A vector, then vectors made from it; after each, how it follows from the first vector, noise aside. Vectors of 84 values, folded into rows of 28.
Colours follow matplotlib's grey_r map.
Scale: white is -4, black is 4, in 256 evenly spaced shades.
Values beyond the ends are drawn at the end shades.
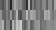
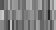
wrapped around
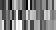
scaled up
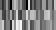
scaled up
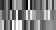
scaled up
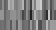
wrapped around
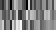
scaled up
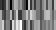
scaled up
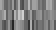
wrapped around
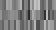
wrapped around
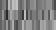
wrapped around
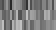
copied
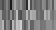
copied
